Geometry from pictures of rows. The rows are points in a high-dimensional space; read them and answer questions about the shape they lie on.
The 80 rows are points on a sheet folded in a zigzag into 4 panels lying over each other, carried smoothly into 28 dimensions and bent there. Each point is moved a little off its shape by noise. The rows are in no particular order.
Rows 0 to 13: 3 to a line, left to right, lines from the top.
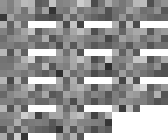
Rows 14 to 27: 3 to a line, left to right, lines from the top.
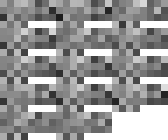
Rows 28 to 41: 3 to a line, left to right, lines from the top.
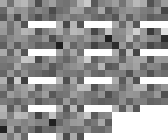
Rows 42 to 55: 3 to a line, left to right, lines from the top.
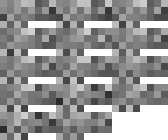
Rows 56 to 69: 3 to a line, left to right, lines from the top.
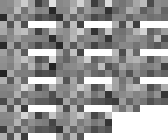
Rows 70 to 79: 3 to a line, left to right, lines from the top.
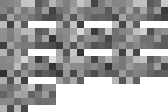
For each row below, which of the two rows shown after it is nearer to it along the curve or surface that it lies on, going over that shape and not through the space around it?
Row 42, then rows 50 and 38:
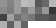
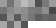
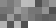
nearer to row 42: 38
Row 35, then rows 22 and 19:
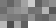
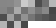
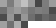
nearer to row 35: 19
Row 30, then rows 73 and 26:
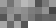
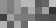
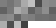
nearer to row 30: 26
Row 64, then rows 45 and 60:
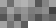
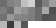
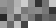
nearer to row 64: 60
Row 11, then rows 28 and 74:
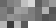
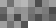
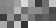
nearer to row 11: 74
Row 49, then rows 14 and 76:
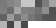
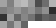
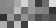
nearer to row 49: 76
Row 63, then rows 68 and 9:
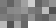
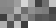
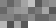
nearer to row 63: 9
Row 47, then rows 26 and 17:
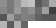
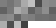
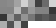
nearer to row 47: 26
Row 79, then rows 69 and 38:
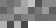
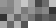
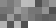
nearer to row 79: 38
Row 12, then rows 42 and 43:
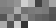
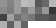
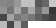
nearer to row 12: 43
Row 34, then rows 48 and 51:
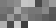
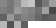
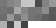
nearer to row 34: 51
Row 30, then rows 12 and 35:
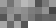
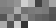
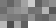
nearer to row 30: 35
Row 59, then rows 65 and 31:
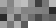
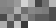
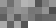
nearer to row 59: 31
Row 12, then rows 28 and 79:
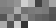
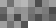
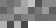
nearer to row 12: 79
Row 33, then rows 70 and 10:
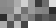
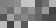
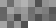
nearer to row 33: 70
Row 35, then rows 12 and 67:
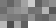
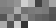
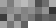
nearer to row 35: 67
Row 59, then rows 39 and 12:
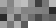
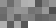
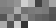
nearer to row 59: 39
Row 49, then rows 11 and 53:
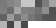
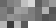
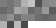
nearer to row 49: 11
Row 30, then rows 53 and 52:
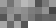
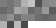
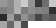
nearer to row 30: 53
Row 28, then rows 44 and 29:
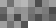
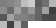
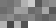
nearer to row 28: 29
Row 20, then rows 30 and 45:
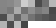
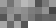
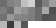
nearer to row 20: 45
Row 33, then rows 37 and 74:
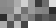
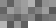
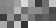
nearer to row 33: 74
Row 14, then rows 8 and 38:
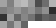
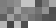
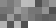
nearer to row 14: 38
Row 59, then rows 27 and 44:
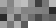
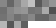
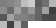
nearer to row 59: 27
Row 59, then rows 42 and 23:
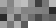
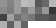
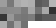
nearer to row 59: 23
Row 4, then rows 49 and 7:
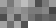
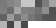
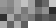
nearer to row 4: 7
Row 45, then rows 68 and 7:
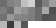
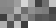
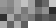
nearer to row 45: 68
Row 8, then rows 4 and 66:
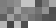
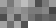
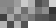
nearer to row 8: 66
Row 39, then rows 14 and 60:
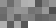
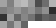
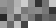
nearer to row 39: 14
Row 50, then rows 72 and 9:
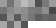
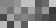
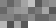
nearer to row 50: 9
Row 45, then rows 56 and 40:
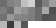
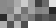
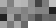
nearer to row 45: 56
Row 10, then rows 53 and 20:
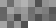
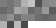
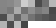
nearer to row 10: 53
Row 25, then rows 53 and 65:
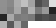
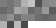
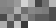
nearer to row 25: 65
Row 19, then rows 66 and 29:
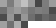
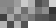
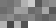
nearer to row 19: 29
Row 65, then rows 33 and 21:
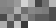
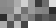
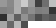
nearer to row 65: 33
